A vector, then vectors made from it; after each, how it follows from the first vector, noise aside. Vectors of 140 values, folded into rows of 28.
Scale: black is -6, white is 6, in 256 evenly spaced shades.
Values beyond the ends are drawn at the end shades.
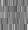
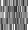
scaled up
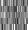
scaled up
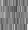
copied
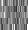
scaled up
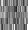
scaled up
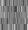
copied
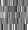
scaled up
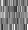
scaled up
